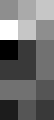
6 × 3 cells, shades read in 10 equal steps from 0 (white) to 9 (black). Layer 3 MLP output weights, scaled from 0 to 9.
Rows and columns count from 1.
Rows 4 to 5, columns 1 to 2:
7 7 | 5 5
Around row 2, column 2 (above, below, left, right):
3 7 0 4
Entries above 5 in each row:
0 0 2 2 1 3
